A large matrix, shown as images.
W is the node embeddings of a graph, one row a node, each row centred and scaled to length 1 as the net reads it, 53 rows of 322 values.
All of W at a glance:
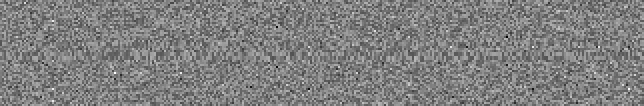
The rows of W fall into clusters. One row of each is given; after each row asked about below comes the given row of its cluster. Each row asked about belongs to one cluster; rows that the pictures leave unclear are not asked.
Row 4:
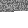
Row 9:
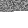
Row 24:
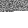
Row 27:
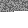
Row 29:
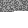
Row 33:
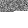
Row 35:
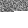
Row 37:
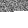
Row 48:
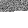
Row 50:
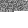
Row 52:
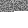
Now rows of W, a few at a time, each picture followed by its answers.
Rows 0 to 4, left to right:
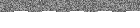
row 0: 27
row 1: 24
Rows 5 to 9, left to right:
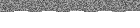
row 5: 27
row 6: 9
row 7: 29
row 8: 29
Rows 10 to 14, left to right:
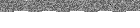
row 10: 50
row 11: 48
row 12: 50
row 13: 33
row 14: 27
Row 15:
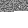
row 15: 52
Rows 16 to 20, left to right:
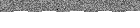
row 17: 52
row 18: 35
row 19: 4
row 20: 24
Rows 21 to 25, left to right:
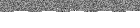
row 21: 9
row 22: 9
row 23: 50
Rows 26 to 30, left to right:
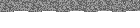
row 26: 27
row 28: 29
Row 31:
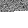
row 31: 48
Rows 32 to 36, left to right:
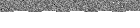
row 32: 35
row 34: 37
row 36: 52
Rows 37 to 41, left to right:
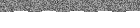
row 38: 29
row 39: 52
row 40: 37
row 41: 4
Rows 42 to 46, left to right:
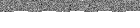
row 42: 29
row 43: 9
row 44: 50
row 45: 27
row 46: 52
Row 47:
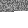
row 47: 4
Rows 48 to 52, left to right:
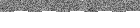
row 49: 37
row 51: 35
